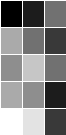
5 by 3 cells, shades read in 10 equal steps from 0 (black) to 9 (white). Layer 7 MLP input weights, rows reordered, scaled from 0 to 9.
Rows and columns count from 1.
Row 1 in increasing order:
0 1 4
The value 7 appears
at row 3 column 2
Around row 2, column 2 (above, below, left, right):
1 7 6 2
